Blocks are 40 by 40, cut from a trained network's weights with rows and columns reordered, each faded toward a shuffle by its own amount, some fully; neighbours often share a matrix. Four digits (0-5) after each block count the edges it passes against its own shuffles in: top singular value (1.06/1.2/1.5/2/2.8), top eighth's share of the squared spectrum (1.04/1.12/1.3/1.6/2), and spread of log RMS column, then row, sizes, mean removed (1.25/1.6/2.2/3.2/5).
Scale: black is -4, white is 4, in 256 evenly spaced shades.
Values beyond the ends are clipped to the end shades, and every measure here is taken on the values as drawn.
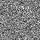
0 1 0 0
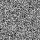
1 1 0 0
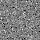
0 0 0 0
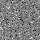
0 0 0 0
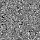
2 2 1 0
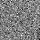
0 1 0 0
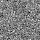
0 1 0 0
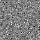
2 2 1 1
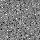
0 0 0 0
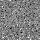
0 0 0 0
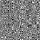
2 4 2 1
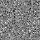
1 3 2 1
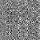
3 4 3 1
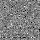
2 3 0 1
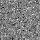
0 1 0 0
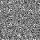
2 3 1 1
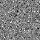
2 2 1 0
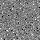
1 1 0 0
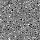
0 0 0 0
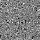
2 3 1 1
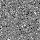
0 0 0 0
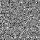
2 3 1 1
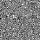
2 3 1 1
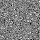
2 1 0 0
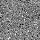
0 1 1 0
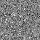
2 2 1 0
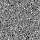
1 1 0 0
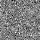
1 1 0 0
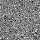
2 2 0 0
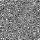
2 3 2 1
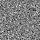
0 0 0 0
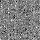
1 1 0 0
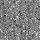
2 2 0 1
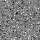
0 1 0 0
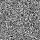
1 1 0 0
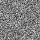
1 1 0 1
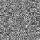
3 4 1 1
